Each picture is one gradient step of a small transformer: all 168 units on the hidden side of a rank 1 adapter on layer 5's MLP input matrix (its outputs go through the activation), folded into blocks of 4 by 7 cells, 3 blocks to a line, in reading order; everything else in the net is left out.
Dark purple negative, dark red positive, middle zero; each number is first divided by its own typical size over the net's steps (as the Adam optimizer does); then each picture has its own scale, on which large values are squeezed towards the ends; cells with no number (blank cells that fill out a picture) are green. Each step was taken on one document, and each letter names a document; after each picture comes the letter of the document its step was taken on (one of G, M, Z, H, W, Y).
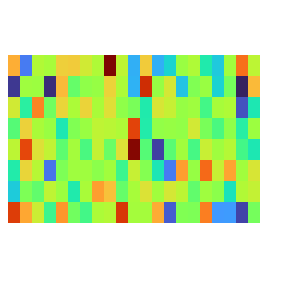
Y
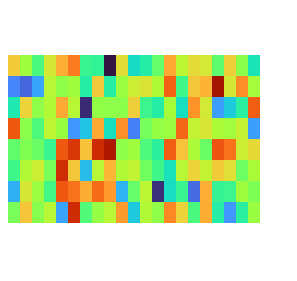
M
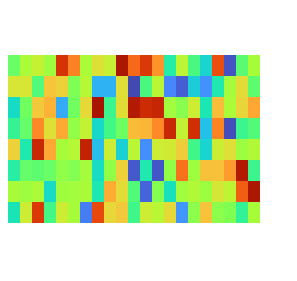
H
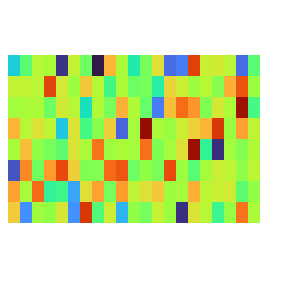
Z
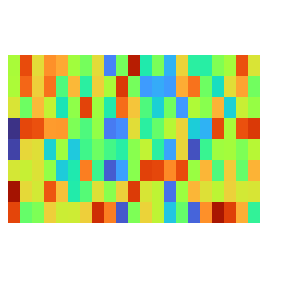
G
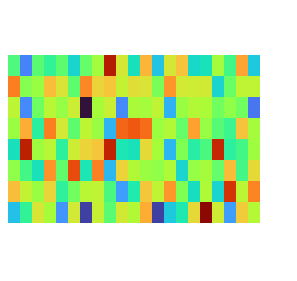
Y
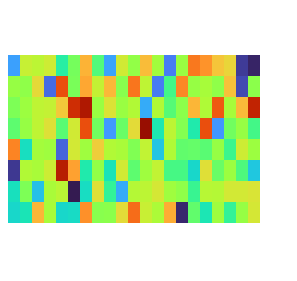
Z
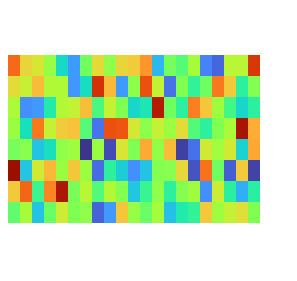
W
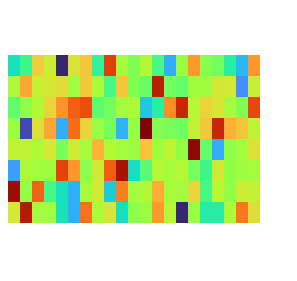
Z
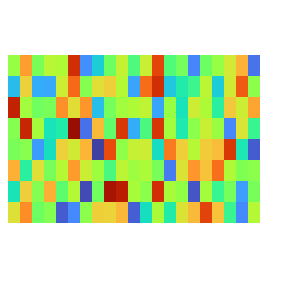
M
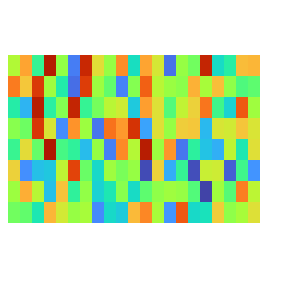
W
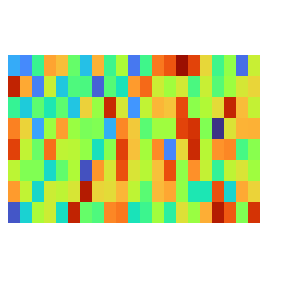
G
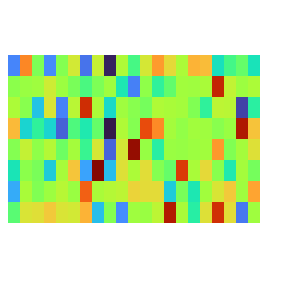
Y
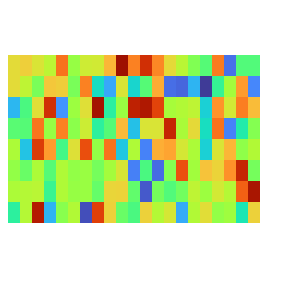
H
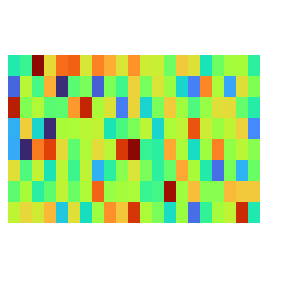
G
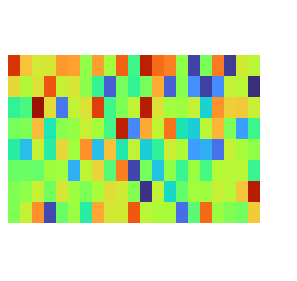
H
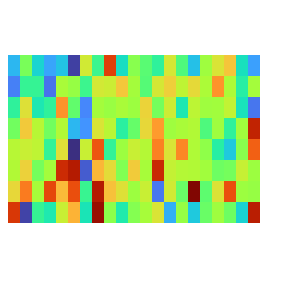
M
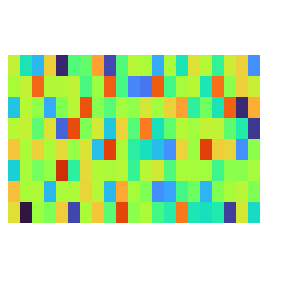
M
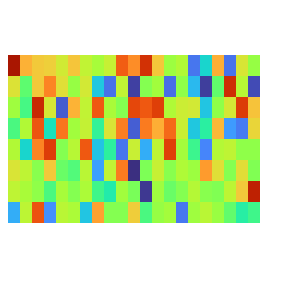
H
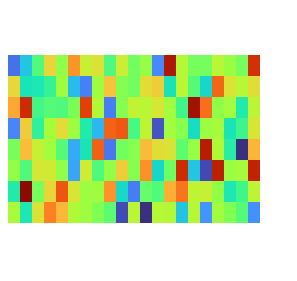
W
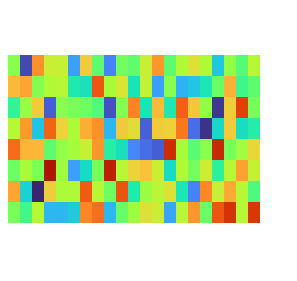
G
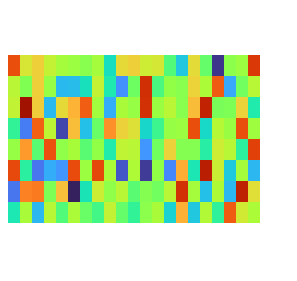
W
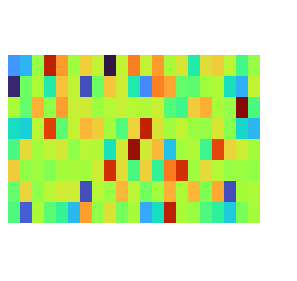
Y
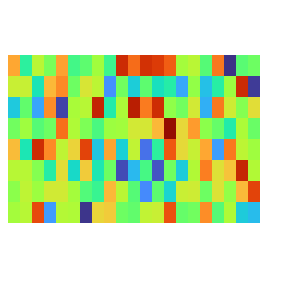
H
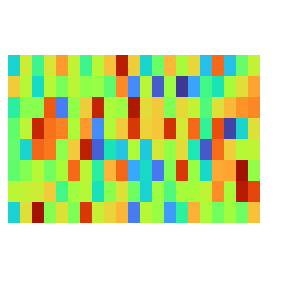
H
